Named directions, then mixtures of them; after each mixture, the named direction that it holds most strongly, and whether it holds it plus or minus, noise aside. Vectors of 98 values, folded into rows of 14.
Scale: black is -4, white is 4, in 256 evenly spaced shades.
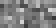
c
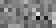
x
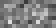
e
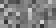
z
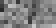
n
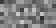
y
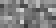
c, plus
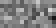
c, plus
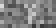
n, minus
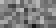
n, minus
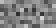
y, minus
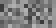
n, plus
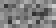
e, minus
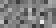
z, plus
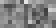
e, minus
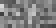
n, minus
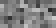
c, minus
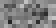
e, minus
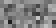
e, minus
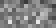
e, plus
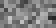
e, plus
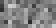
n, plus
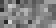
n, plus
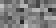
c, minus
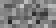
e, minus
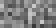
n, minus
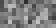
e, plus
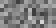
z, plus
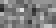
c, plus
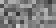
z, minus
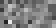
e, plus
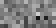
x, plus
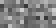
c, plus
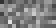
e, plus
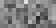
e, minus
